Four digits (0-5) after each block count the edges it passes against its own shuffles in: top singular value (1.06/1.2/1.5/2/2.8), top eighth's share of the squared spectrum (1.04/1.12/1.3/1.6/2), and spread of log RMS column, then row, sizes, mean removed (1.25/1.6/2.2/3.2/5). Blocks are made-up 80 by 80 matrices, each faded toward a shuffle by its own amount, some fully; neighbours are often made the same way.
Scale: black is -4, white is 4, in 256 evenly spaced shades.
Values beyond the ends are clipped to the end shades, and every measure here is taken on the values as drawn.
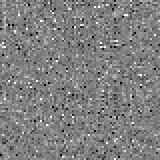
3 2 1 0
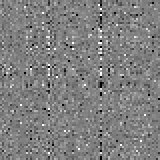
4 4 2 2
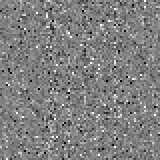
1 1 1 0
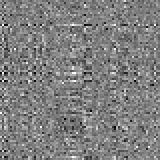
5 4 3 3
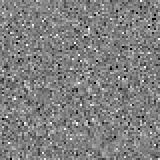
3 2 1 1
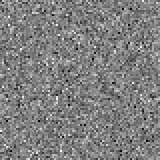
2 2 0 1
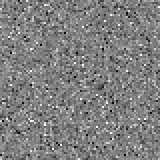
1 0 0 0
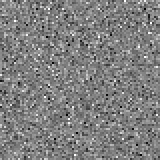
0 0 0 0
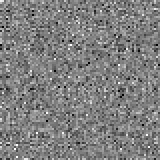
4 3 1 2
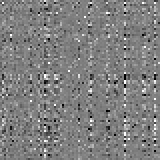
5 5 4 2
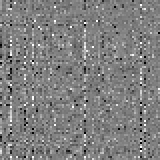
4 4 3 2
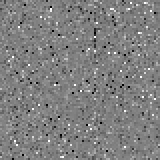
1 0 0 0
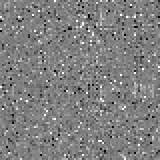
2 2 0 0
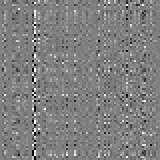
5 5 4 2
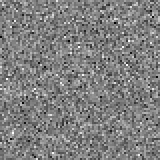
0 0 0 0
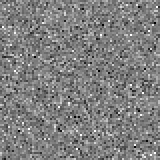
0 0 0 0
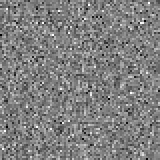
3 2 1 0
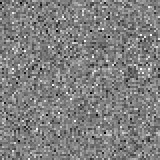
3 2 1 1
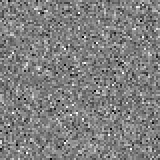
2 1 0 0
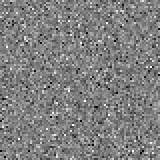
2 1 0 0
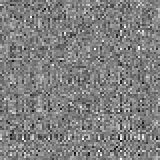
4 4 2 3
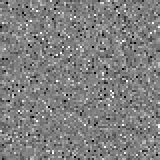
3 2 0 0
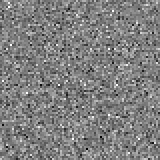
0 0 0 1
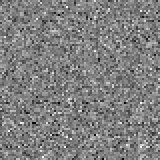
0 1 0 2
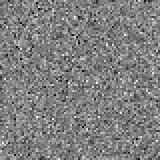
0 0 0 0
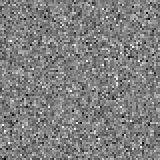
0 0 0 1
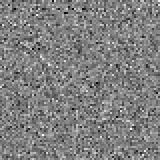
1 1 0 2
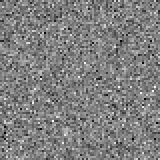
0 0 0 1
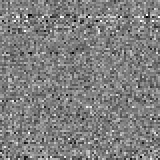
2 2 0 3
